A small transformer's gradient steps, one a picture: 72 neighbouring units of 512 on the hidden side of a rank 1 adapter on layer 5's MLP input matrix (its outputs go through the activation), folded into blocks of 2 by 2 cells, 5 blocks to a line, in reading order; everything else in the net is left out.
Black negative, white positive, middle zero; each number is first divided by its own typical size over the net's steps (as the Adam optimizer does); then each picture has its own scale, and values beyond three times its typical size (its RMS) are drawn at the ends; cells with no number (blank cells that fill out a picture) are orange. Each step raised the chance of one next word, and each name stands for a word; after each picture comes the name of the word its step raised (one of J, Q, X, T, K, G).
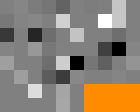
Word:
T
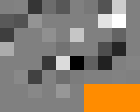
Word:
T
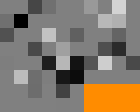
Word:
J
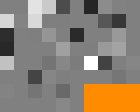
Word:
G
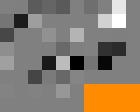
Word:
T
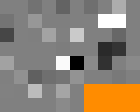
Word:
T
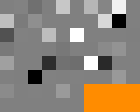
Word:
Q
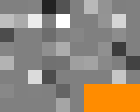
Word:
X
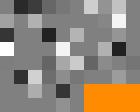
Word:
X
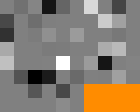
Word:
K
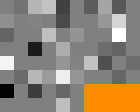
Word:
G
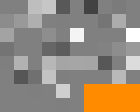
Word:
J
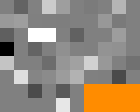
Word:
G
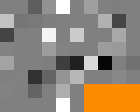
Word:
Q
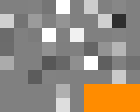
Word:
Q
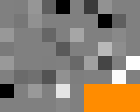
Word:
J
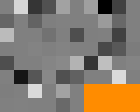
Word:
G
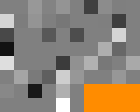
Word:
G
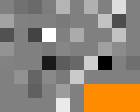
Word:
Q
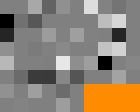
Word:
K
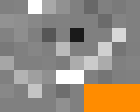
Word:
G
